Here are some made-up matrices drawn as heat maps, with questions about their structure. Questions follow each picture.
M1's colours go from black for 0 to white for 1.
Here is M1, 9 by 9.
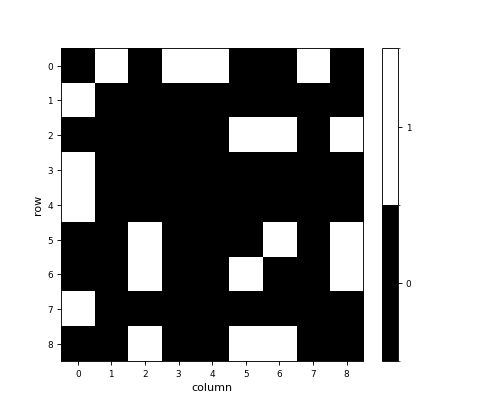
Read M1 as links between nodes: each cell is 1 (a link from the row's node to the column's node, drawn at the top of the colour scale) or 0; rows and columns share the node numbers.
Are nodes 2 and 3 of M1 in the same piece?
no
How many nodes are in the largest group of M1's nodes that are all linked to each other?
4
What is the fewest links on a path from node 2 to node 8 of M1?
1
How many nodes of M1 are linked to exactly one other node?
4
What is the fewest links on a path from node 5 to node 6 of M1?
1
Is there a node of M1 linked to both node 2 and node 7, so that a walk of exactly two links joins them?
no
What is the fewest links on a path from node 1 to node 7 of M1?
2
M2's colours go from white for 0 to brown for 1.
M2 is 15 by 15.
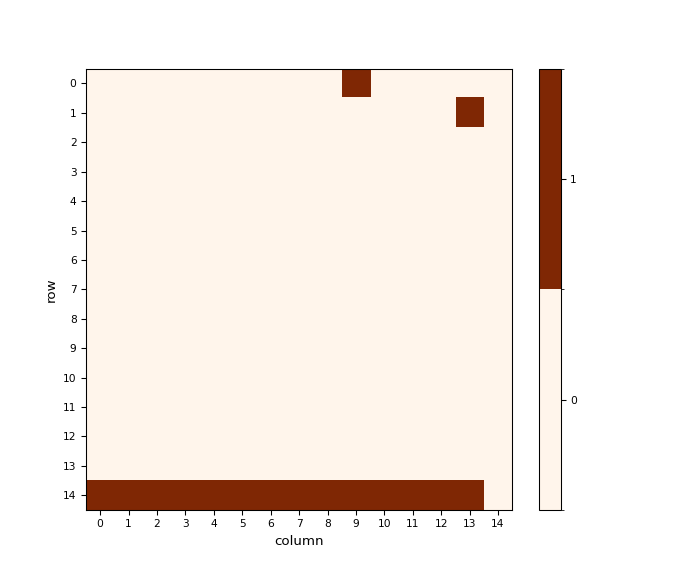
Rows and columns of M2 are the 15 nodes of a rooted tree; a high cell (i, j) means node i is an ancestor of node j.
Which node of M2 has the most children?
14
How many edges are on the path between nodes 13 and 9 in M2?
4
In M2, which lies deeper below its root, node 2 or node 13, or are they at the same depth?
node 13
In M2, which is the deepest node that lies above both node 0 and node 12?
14
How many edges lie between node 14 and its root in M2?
0
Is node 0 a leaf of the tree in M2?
no
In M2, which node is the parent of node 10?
14
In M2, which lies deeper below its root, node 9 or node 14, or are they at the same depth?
node 9
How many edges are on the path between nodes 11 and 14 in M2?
1
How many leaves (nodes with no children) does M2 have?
12
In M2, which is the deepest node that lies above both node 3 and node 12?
14
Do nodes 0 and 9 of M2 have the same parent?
no
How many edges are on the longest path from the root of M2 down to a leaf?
2
